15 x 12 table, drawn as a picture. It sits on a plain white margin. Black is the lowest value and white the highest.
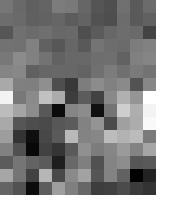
Seam: horizontal, 40% of the way down, the top part calmer. Ninth with the highest average: middle right. Stripes: none. Slope: none.
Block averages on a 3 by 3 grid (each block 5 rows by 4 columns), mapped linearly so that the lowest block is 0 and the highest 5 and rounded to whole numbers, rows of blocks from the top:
2 1 1 | 4 1 5 | 0 2 2
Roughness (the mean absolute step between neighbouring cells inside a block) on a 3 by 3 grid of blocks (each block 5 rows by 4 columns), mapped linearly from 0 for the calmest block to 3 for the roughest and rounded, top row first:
000 | 232 | 322
